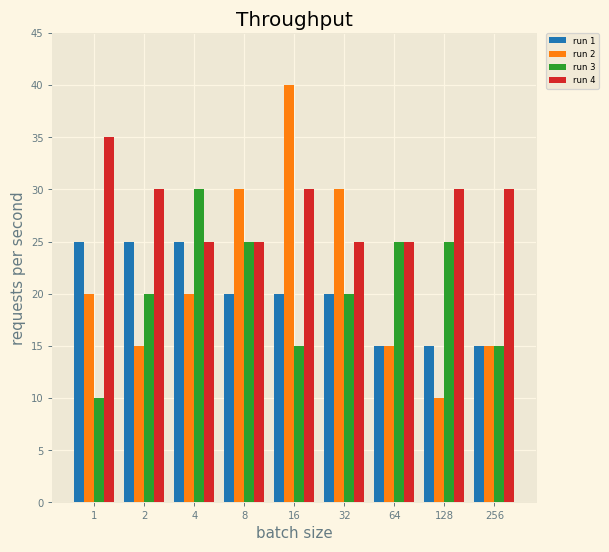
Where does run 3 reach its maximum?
4
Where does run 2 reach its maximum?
16
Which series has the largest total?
run 4
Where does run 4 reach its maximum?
1
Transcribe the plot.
Title: Throughput
x-axis: batch size, ticks 1 2 4 8 16 32 64 128 256
y-axis: requests per second, ticks 0 5 10 15 20 25 30 35 40 45
Legend: run 1, run 2, run 3, run 4
Values:
run 1: 25 25 25 20 20 20 15 15 15
run 2: 20 15 20 30 40 30 15 10 15
run 3: 10 20 30 25 15 20 25 25 15
run 4: 35 30 25 25 30 25 25 30 30
